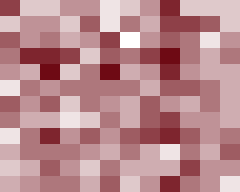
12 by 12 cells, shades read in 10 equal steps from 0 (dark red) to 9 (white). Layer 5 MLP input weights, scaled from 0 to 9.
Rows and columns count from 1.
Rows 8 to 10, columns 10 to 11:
5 5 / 3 5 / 4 6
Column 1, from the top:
2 7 3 4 5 8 3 4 8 6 7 6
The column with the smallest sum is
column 9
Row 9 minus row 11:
1 -2 -2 0 -4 1 -3 -4 -5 1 0 -1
